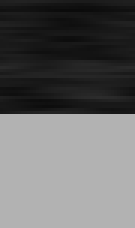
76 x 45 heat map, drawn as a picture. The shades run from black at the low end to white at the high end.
The table splits into 2 rows of 1 panel. Panel 1,1: very low, streaked across, faint in contrast. Panel 2,1: high, flat.
